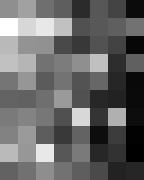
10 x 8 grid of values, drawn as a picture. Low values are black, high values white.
Ninth with the lowest average: bottom right. Average level on the scale: 40%. Ninth with the highest average: top left. Slope: up to the left.
